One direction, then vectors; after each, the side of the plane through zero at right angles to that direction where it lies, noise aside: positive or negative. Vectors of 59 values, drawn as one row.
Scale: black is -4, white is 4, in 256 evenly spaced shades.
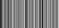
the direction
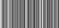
negative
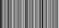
positive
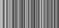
negative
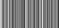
negative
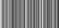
negative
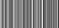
negative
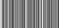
negative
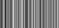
positive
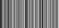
positive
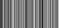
positive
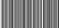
negative
